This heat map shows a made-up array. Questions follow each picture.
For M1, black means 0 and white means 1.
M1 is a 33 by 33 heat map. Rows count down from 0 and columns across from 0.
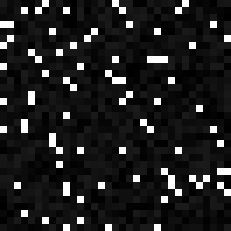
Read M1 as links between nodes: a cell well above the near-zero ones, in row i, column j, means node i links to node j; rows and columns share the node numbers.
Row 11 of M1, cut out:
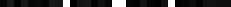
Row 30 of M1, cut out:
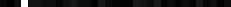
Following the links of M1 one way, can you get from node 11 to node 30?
yes
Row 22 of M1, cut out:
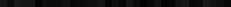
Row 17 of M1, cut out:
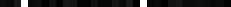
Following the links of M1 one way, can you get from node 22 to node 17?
no
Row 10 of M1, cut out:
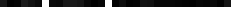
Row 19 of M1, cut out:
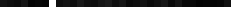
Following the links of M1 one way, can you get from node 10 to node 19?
yes
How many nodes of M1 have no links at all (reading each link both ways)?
0
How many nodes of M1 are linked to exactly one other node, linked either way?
2
